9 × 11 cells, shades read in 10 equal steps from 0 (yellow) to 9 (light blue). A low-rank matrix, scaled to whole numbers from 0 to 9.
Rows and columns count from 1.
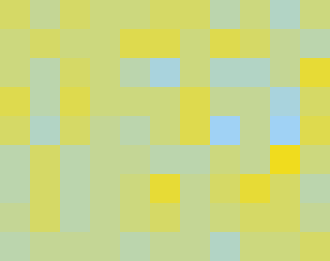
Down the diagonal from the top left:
3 3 3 4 6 6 5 4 4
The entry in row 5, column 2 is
7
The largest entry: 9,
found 2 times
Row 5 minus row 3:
-1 1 0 1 0 -4 -2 2 -2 4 1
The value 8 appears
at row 3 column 6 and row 4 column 10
